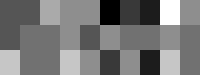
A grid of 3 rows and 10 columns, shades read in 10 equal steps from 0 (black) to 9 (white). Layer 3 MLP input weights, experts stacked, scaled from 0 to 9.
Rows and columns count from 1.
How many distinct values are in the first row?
7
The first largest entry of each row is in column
9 4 1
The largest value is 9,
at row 1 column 9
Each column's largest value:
7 4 6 7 5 5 5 4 9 5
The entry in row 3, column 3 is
4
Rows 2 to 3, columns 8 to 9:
4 5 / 1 7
